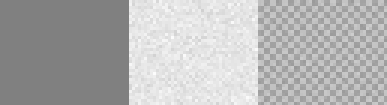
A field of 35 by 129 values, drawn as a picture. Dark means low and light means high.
The table splits into one row of 3 panels. Panel 1,1: middling, flat. Panel 1,2: very high, fine-grained, faint in contrast. Panel 1,3: high, checkered.
